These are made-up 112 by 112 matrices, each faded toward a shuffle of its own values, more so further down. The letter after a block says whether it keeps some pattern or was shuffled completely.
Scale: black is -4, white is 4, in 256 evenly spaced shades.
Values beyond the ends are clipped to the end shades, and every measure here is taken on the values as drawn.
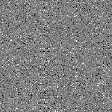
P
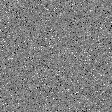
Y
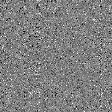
P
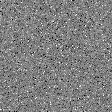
Y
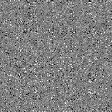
P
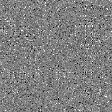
P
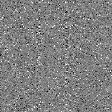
P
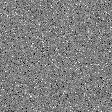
Y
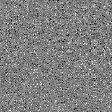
P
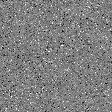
Y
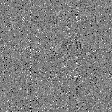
P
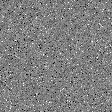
Y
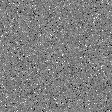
Y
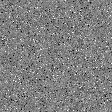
Y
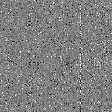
P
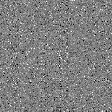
P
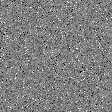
Y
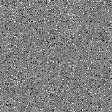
P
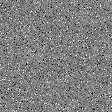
Y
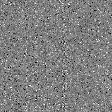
P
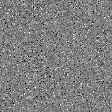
P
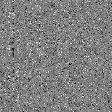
P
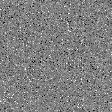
P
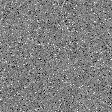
Y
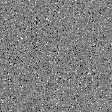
P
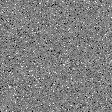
Y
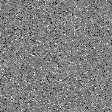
P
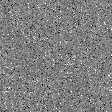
Y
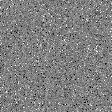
P
